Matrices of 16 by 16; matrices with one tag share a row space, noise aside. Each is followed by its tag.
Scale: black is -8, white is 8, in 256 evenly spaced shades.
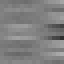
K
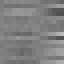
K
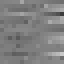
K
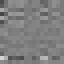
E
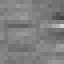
K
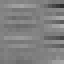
K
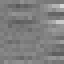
K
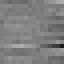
K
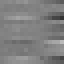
K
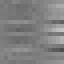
K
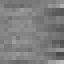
K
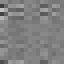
E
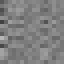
E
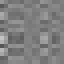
E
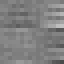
K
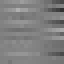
K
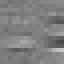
K
